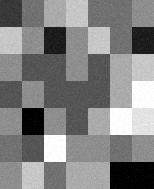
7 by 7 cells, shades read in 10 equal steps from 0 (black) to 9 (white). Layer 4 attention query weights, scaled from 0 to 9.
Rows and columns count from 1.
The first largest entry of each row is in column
4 1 7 7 6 3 2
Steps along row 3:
down same up down up up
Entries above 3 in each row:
6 5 4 3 5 6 5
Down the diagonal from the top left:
2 5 3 3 6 4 0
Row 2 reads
7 5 1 5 7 4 1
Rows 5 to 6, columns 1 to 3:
5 0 5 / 4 3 9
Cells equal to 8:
1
